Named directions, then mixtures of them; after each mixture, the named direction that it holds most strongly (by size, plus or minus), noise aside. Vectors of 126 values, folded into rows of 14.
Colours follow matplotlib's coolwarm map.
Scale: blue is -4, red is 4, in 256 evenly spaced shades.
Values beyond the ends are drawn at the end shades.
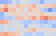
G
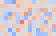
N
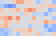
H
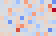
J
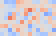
N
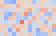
N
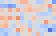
H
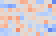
H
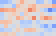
G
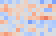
G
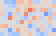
N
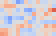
H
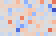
J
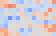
H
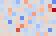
J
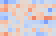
G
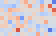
J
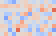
N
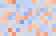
N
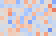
J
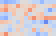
G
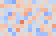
N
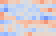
G
